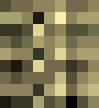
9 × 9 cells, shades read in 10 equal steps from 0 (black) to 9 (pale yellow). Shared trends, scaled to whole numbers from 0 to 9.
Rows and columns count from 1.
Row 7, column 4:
4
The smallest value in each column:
1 1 2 1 3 4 0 3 4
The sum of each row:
40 50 34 42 48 32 40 48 26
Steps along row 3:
same up up down up down same up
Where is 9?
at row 2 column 6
